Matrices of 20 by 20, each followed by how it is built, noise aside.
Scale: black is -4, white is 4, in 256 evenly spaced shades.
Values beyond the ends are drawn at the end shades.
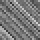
Toeplitz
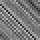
Toeplitz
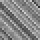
Toeplitz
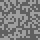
noise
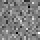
noise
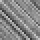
Toeplitz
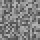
noise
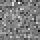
noise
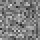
noise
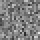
noise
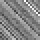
Toeplitz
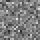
noise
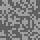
noise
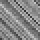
Toeplitz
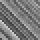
Toeplitz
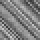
Toeplitz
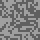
noise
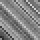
Toeplitz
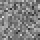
noise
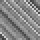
Toeplitz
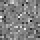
noise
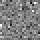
noise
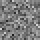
noise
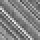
Toeplitz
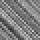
Toeplitz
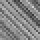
Toeplitz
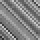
Toeplitz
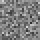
noise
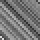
Toeplitz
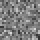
noise
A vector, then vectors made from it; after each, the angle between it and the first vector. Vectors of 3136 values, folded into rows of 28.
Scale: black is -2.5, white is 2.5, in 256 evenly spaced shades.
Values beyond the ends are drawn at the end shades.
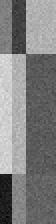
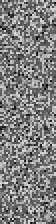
orthogonal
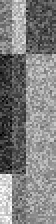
nearly opposite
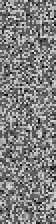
orthogonal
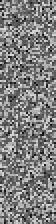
orthogonal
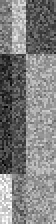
nearly opposite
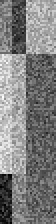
nearly parallel
